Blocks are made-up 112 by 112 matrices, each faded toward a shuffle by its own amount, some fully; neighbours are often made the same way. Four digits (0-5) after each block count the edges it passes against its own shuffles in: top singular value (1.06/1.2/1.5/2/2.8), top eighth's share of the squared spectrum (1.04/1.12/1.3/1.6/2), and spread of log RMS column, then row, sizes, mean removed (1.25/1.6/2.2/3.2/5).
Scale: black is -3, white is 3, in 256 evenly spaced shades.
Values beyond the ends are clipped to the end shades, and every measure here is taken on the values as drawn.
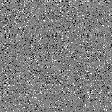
4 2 1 1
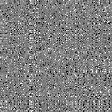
5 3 3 2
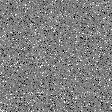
1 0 0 0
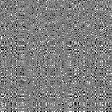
5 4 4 3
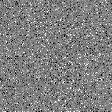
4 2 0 1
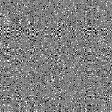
5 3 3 3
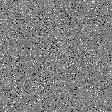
3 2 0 0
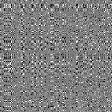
5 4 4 3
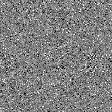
3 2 1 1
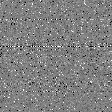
4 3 0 2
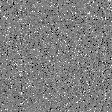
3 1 1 0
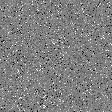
2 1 0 0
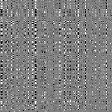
5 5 4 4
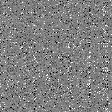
4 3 2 1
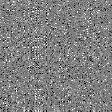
4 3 2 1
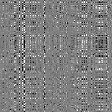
5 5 4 3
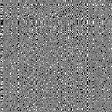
5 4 4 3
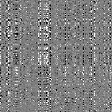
5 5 4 3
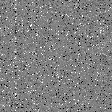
3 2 1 0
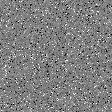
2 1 0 0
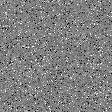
1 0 0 0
